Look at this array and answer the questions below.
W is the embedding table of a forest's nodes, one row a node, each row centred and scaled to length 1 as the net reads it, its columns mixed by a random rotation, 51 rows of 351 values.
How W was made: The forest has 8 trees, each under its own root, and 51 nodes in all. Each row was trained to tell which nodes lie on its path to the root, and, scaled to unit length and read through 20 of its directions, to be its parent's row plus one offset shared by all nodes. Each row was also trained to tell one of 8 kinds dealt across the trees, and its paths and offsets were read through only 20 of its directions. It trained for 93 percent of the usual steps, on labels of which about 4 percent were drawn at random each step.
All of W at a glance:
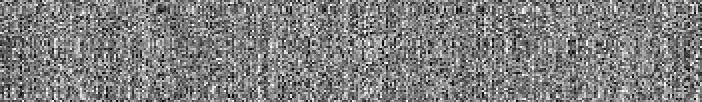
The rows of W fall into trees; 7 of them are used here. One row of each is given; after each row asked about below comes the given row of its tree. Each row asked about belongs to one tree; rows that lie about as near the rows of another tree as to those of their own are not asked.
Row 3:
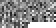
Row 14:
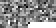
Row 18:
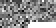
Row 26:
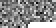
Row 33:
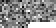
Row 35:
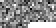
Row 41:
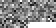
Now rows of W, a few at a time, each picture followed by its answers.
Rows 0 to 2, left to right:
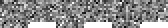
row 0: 41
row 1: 35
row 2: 14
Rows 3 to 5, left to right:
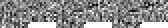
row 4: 18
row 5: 18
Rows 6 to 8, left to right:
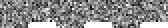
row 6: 26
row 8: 35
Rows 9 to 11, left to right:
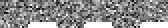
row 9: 3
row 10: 41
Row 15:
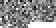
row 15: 33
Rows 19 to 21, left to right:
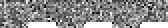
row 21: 3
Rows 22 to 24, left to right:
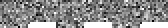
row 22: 3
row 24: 26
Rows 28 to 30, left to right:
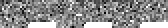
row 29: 35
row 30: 14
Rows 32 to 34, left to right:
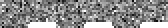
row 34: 33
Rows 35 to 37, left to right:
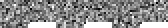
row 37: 18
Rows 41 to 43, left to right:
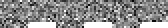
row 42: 3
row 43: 33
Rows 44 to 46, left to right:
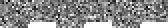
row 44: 33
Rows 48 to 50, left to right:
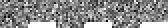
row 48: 33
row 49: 26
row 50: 14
